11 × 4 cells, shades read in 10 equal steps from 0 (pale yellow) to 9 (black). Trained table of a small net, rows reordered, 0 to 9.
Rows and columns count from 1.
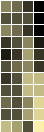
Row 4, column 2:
6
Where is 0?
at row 11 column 4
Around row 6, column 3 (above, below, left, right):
3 2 5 7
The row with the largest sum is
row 2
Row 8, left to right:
6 6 2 2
